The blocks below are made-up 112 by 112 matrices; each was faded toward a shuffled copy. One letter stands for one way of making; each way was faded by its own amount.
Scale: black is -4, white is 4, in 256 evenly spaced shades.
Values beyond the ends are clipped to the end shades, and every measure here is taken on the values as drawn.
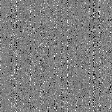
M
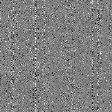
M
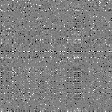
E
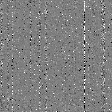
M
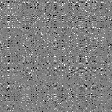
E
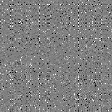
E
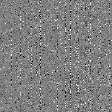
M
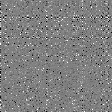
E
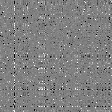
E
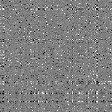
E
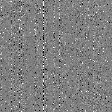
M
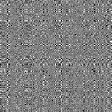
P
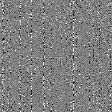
M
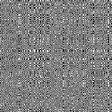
P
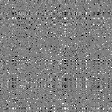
E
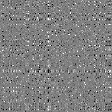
E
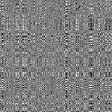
P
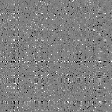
E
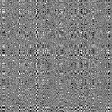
P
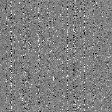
M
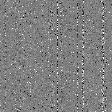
M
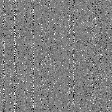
M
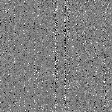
M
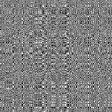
P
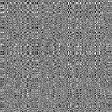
P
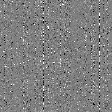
M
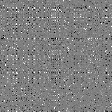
E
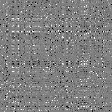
E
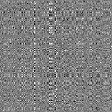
P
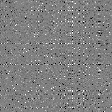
E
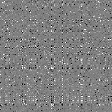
E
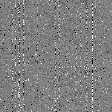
M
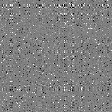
E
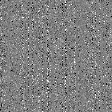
M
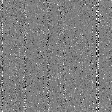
M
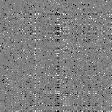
E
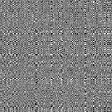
P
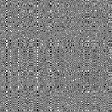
P
